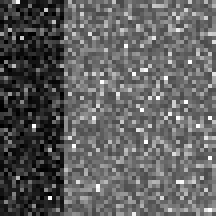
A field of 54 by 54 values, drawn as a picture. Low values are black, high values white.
No regular stripes run through it. The histogram is bell-shaped. A vertical seam about 30% of the way across splits the table, and the right part is higher.
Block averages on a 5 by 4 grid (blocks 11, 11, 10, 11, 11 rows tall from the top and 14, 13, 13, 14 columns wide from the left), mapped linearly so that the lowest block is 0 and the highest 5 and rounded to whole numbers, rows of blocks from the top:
1 4 5 5 | 0 4 5 5 | 0 4 5 5 | 0 4 5 5 | 0 4 5 5
